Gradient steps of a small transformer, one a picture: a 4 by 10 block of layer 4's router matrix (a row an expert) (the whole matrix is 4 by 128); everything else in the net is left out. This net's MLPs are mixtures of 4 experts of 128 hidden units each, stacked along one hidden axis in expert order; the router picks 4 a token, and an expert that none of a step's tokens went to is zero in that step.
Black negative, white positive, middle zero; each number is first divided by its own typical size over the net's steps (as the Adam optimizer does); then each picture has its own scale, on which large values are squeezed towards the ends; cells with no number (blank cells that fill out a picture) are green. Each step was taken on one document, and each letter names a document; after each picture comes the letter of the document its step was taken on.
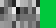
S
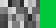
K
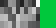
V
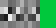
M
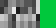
S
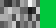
S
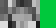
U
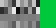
S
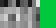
V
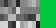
U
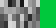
K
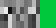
M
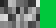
V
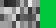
S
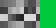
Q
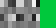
M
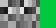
K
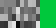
V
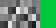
M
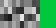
K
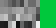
V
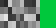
K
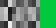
M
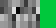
S
